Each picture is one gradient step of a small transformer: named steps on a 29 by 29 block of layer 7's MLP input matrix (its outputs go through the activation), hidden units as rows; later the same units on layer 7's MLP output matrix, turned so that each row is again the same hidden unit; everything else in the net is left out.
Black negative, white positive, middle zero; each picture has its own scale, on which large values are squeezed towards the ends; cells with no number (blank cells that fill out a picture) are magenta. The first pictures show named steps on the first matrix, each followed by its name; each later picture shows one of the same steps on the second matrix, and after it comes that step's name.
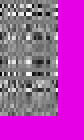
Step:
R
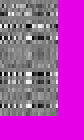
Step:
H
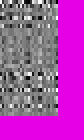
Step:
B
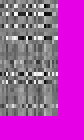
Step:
H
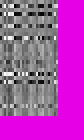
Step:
H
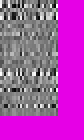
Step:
B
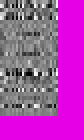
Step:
B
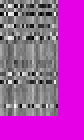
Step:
R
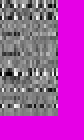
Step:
B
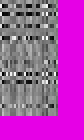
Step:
H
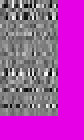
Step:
B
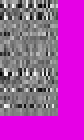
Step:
B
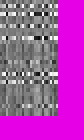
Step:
H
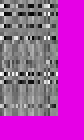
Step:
H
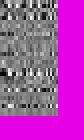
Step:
B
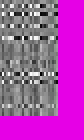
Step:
H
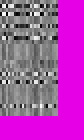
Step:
R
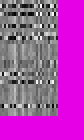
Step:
R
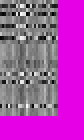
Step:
R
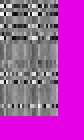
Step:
R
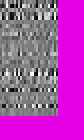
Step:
B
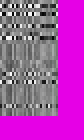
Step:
R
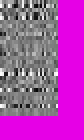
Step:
B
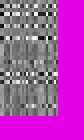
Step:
H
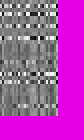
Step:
H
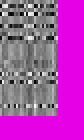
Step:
R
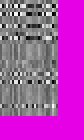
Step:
R
